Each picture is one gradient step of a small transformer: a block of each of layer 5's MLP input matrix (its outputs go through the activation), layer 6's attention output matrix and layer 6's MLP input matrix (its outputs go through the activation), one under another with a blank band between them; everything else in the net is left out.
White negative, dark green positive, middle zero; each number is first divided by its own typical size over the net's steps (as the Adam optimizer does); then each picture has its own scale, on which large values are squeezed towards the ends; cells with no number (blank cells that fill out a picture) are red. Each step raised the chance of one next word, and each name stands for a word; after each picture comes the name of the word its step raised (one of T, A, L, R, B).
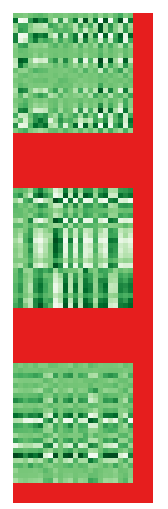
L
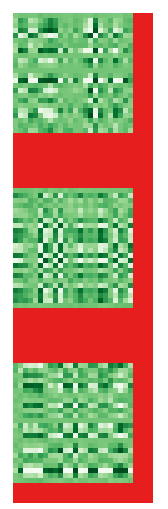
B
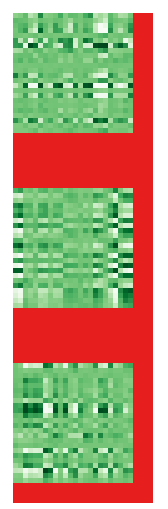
B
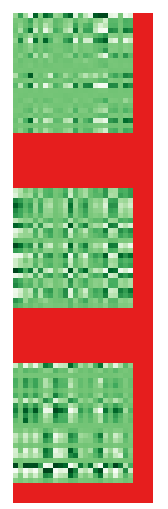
B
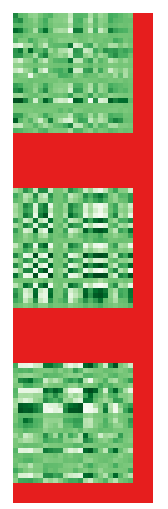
B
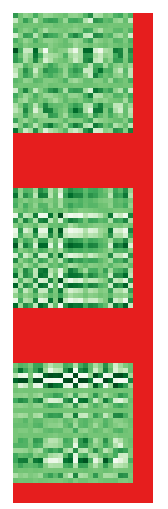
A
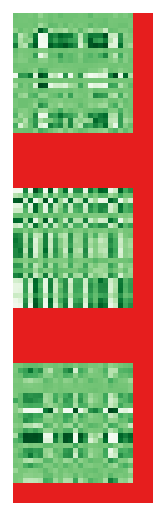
L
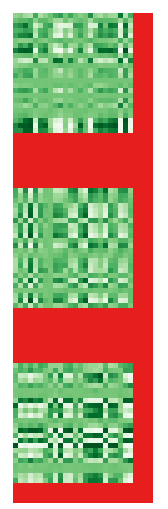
A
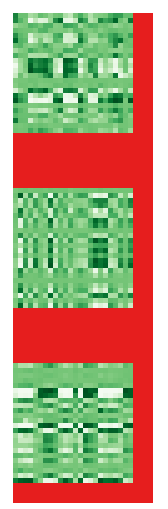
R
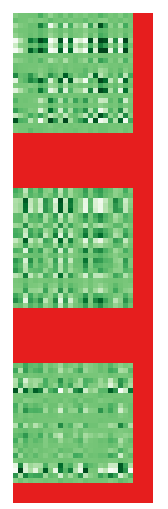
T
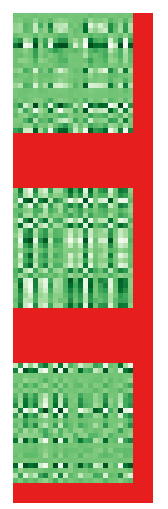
L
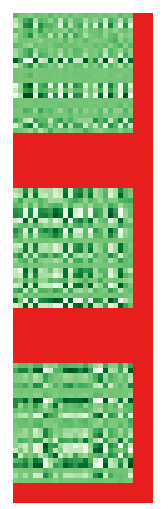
A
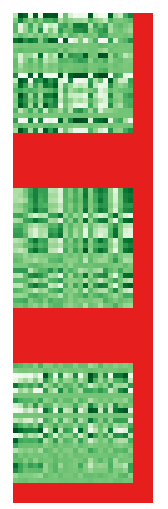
A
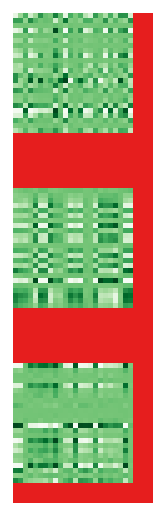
T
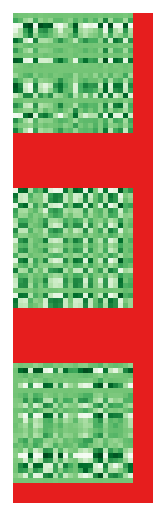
R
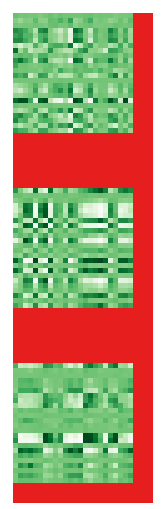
T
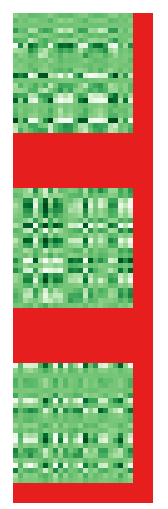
T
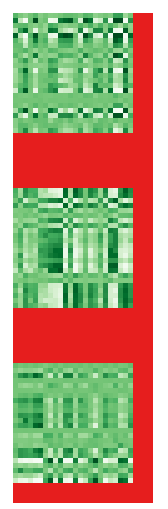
L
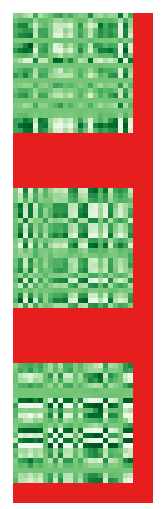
A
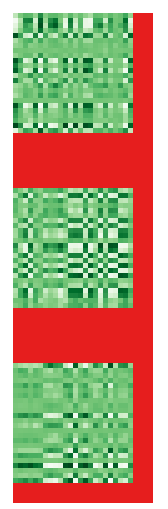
B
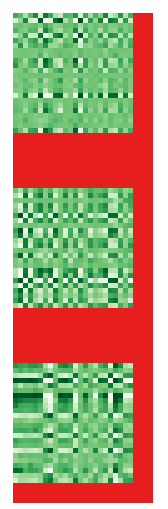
A
